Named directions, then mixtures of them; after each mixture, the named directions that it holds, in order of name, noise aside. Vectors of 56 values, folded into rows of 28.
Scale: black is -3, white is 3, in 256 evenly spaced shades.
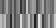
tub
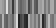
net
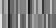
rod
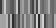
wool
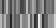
tub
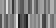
net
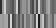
wool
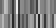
net, wool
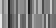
rod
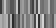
wool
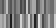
tub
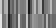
rod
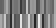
tub
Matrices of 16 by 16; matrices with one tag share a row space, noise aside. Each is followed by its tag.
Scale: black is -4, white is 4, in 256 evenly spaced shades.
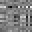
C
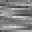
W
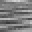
W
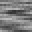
W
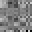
C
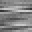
W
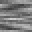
W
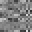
C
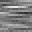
W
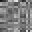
C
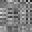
C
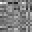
C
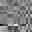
C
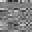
C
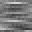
W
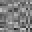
C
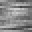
W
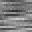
W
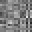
C
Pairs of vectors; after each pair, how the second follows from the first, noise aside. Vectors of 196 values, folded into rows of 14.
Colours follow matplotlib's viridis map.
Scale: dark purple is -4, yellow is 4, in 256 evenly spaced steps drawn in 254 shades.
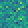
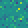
partly zeroed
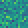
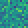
reversed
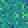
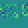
partly zeroed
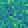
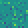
partly zeroed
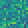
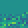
partly zeroed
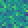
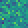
wrapped around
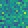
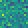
reversed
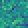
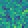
wrapped around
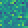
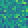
wrapped around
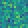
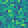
reversed
